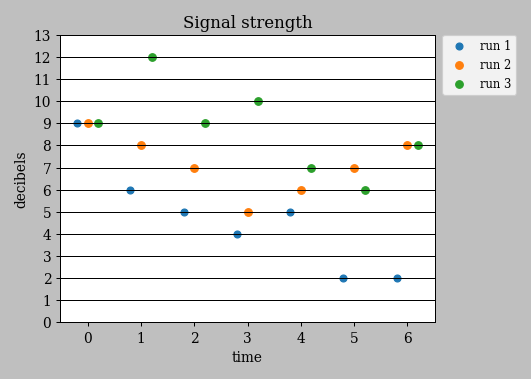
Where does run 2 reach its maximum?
0
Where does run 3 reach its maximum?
1
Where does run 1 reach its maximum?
0
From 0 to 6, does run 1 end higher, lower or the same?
lower
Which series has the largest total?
run 3
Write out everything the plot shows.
Title: Signal strength
x-axis: time, ticks 0 1 2 3 4 5 6
y-axis: decibels, ticks 0 1 2 3 4 5 6 7 8 9 10 11 12 13
Legend: run 1, run 2, run 3
Values:
run 1: 9 6 5 4 5 2 2
run 2: 9 8 7 5 6 7 8
run 3: 9 12 9 10 7 6 8
